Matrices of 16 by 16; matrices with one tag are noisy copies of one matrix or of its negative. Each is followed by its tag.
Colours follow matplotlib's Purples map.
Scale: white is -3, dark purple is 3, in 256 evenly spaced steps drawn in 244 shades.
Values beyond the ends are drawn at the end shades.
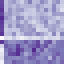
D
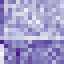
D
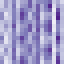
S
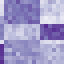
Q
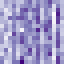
S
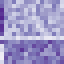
D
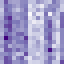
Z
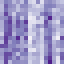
Z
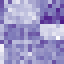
Q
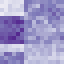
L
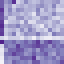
D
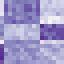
Q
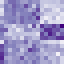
Q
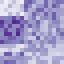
L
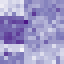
L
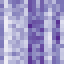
Z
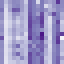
Z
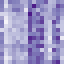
Z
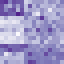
L
